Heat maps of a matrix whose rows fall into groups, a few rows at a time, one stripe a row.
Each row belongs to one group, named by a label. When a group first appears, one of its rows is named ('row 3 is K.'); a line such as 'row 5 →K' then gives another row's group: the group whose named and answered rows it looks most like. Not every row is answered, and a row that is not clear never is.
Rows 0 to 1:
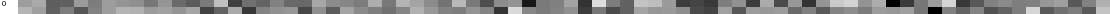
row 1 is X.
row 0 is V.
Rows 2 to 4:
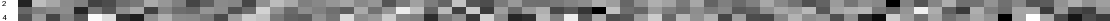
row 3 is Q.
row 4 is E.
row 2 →V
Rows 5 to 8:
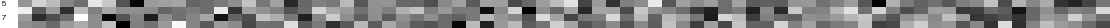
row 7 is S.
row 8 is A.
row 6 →V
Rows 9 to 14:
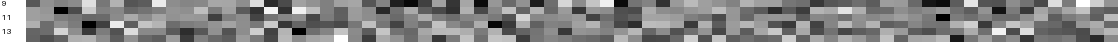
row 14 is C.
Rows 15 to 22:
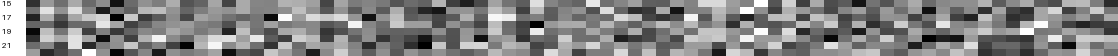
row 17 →C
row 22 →S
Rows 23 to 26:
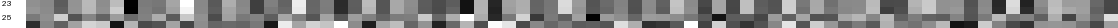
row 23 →A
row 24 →A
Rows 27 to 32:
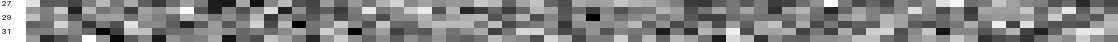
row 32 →S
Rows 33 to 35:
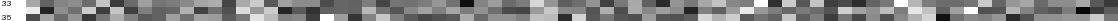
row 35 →E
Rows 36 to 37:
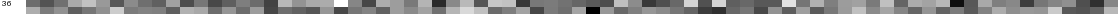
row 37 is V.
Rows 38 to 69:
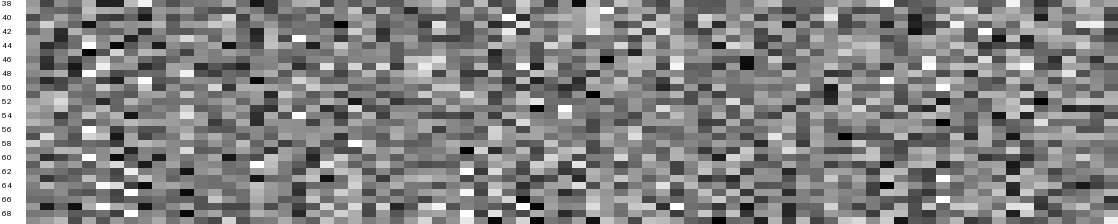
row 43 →A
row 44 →S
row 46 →Q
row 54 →A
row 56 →C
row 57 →C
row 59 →A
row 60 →S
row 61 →E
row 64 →E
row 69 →V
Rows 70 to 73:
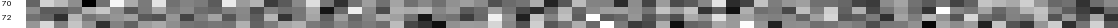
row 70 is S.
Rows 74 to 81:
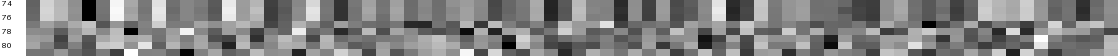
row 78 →A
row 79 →X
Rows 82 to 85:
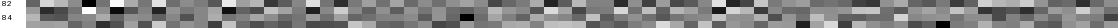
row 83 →S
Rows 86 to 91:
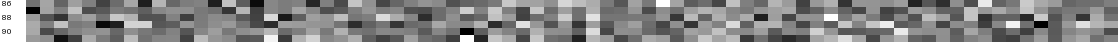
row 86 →X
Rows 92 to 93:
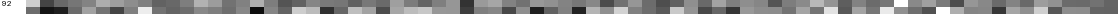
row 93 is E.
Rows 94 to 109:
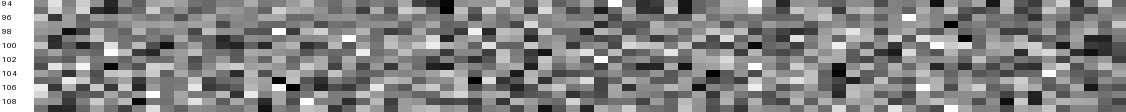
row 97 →X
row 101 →E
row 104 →X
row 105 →A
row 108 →A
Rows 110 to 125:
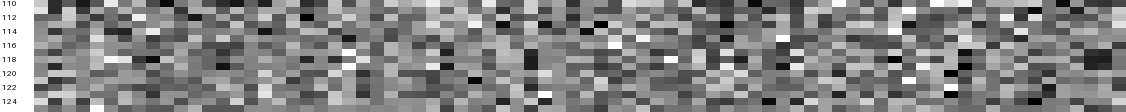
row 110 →Q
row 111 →V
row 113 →V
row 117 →C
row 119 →C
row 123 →E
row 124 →V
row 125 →C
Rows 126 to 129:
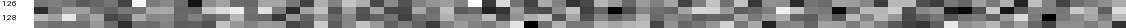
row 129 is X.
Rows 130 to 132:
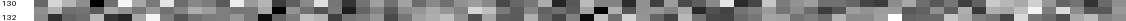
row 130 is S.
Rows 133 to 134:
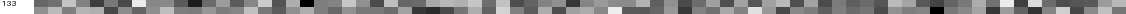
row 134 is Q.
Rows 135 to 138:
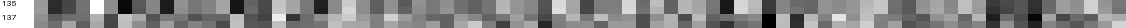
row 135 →S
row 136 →S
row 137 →V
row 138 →V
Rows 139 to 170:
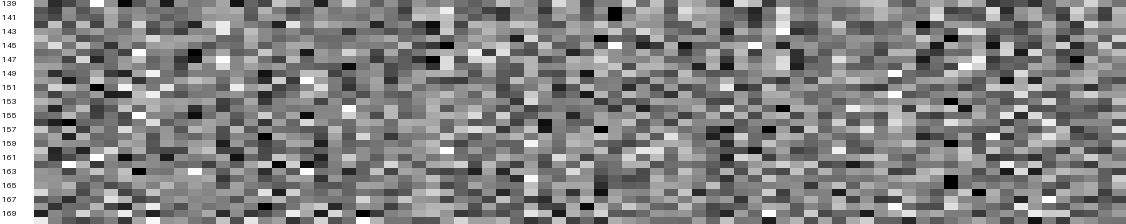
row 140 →Q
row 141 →Q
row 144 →X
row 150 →A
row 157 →V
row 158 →X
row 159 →X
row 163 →A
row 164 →X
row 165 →X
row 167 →E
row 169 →X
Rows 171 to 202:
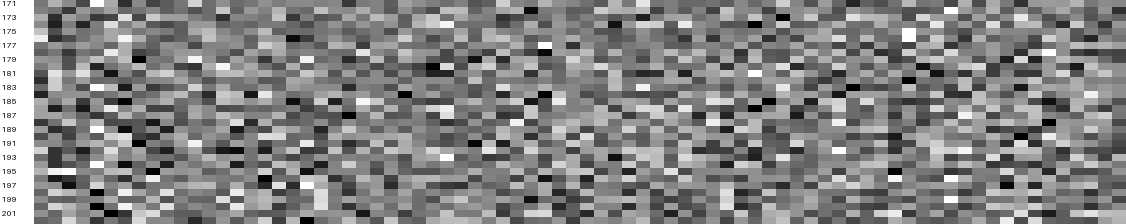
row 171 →C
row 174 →Q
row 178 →E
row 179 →A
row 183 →C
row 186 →Q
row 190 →E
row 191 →A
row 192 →Q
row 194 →S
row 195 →E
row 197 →A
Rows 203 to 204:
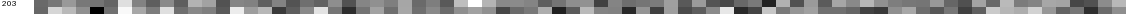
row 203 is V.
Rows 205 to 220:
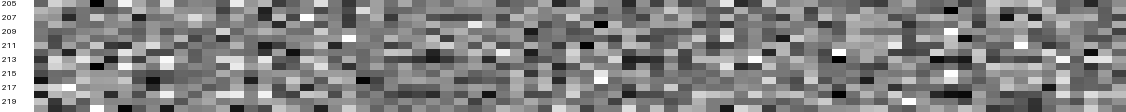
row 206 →X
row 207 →A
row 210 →C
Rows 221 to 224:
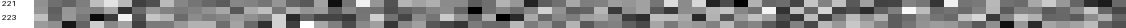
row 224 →A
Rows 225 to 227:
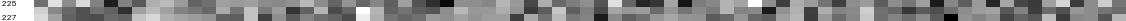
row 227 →X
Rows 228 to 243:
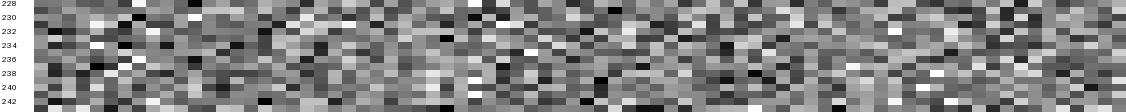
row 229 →Q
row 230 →A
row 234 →S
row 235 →X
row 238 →Q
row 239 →V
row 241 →V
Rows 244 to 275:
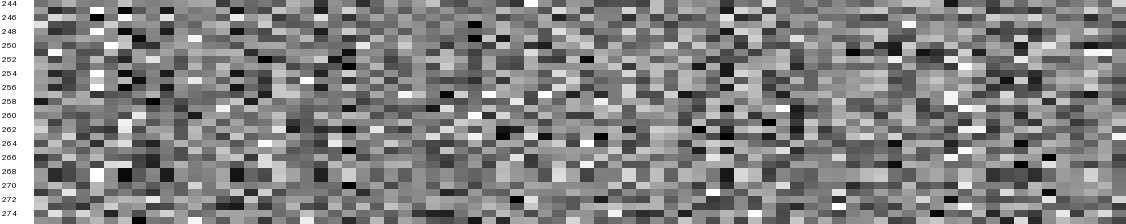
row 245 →S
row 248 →S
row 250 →E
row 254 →S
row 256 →S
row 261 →V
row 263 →V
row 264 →E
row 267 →E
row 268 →S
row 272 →X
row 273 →Q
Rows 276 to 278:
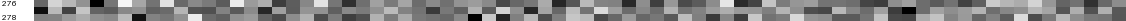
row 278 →A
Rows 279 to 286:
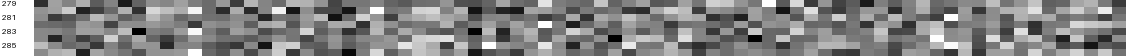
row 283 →A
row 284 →Q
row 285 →Q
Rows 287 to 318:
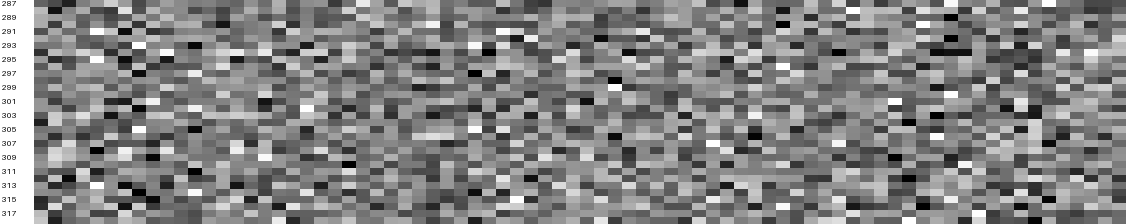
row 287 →E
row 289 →X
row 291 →C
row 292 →X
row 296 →C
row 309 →E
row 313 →S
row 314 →A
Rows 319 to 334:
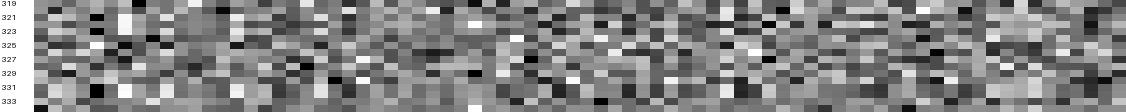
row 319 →A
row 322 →V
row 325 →S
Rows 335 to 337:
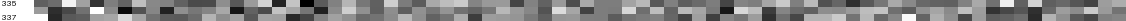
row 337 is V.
